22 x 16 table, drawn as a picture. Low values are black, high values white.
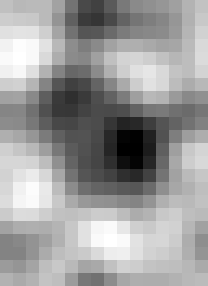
Ninth with the highest average: top left. Grain: blotchy. Average level on the scale: 60%. Ninth with the lowest average: centre.
